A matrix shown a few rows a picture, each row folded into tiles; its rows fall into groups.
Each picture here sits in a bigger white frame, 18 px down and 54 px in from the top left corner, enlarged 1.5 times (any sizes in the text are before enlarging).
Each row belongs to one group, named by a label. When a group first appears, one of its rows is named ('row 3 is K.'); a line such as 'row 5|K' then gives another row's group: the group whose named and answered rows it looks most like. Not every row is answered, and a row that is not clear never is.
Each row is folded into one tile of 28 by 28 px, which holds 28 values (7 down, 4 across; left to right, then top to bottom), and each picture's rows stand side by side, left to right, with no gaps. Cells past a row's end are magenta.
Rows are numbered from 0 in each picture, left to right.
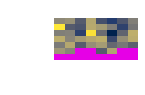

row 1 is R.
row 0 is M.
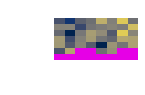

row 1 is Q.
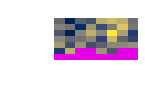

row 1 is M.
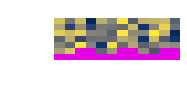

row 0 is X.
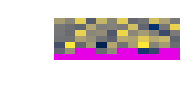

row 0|Q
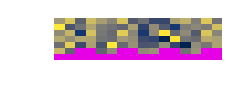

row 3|Q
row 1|Q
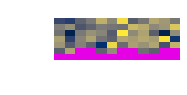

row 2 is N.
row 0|R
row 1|Q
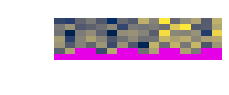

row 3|M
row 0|R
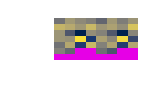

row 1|N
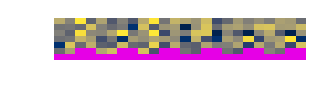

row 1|X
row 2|M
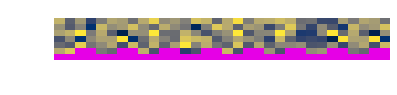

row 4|M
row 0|X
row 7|N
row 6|X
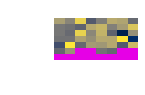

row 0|Q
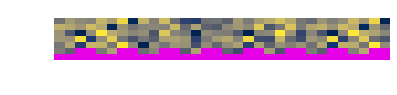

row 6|N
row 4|N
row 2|Q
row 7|X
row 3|R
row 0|N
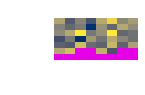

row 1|M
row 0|X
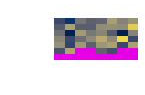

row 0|R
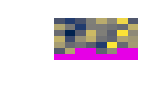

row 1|Q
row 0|R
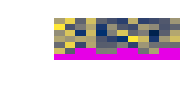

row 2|R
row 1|X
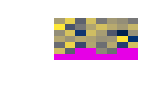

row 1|N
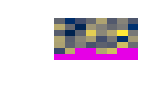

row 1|X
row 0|R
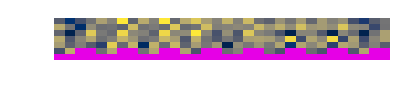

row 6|N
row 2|Q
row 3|M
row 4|Q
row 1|Q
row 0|R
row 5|N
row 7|R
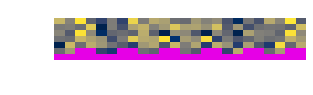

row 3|N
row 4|R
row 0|Q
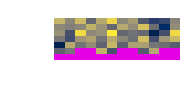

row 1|M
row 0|Q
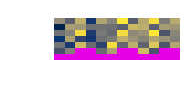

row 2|M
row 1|Q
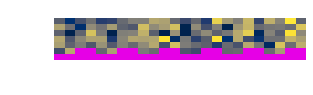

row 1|R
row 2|N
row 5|Q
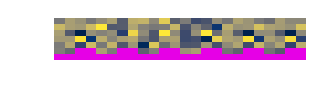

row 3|X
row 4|N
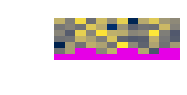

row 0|Q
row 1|X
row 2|M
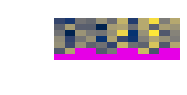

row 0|R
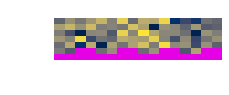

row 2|X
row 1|Q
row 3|R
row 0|N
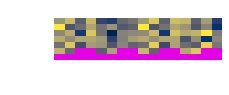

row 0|M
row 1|R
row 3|X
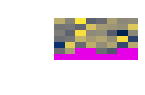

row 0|Q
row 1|N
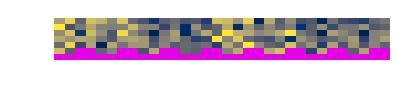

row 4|X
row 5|X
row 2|R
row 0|M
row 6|R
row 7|R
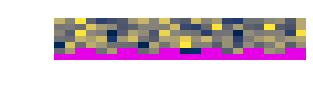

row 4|R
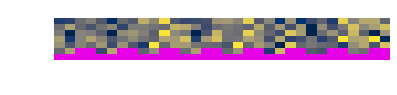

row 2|Q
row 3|R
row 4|Q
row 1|R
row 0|R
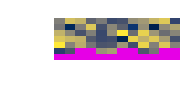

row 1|X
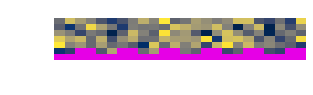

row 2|Q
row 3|N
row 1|R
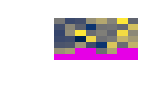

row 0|X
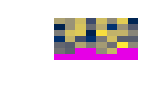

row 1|X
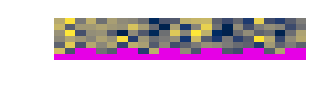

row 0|M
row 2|R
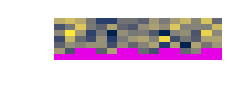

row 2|N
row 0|M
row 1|R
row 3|Q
